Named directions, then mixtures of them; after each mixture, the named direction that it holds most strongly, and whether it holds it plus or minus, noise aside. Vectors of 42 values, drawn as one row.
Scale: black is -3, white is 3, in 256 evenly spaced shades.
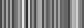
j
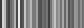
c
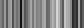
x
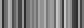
x, plus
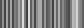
j, plus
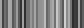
x, plus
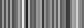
j, plus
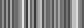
j, plus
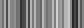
x, plus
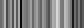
x, plus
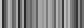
c, minus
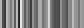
c, minus
